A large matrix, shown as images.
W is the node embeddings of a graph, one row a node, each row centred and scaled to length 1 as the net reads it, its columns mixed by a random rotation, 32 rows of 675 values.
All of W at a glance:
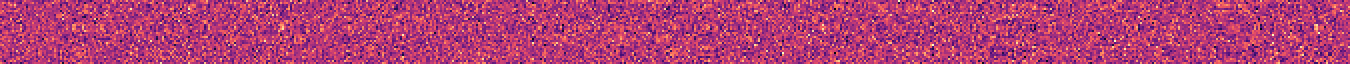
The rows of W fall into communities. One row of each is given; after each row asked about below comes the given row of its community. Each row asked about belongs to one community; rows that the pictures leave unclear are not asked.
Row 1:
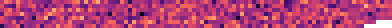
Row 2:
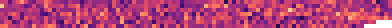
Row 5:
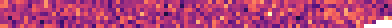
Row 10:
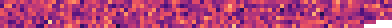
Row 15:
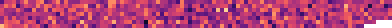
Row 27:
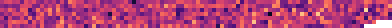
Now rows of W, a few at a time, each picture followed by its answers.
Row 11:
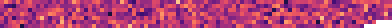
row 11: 27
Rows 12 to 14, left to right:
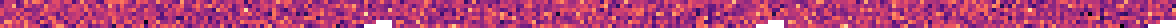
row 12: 15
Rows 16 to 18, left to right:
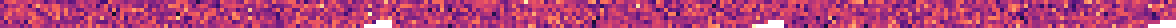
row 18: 10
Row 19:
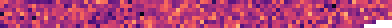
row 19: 1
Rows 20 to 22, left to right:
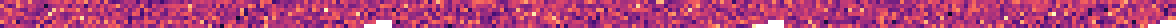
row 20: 1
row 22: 5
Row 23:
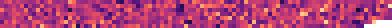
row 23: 27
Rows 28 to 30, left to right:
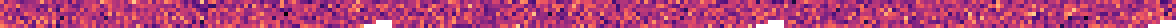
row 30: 2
